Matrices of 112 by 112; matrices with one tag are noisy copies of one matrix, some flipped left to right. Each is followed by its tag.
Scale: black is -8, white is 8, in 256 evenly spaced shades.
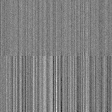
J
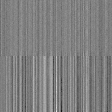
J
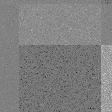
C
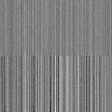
J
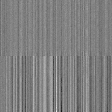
J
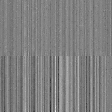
J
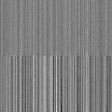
J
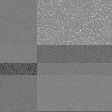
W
